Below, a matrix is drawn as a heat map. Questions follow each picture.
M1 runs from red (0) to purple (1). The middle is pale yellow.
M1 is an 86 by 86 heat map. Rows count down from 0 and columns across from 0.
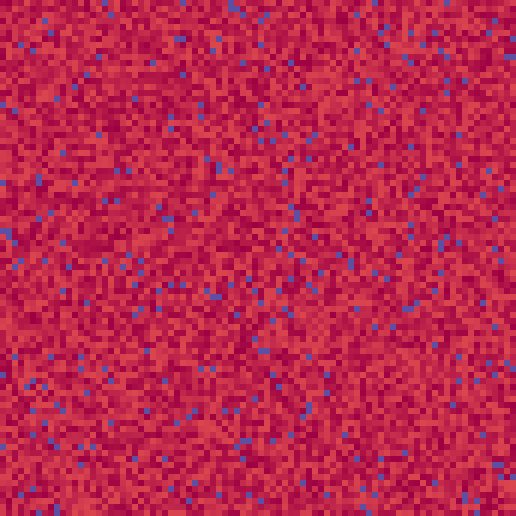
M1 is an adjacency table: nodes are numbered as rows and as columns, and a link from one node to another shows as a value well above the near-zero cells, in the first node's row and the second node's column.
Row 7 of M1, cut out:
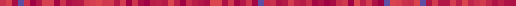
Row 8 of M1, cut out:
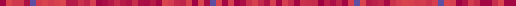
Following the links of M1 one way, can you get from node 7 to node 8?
yes
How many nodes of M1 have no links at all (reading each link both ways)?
3
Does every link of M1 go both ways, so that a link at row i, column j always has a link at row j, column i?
yes
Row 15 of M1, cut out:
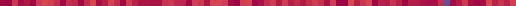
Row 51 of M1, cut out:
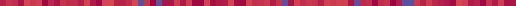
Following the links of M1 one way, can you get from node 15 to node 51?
yes
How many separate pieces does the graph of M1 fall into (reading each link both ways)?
4
